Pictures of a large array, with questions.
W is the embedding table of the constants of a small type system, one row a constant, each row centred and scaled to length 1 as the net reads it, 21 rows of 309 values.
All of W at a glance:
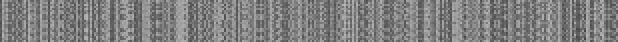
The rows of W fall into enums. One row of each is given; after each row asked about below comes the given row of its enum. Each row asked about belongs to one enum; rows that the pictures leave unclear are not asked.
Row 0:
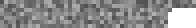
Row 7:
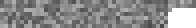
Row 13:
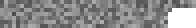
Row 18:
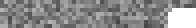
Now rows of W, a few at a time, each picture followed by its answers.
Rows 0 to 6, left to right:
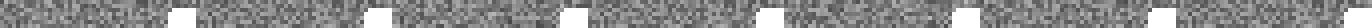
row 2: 18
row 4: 7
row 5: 0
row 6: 13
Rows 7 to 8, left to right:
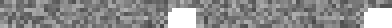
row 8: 18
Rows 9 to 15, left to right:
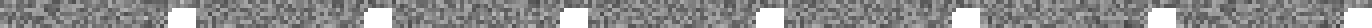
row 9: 7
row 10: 13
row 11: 0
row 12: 13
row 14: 18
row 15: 7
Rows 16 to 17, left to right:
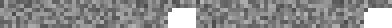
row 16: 13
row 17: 0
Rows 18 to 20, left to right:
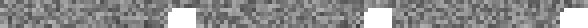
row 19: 7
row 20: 13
